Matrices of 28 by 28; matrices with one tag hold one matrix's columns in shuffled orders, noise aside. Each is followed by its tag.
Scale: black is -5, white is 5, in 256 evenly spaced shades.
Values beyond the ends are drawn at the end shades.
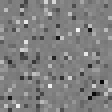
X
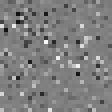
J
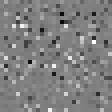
J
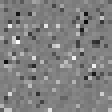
J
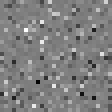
X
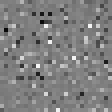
J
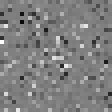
J
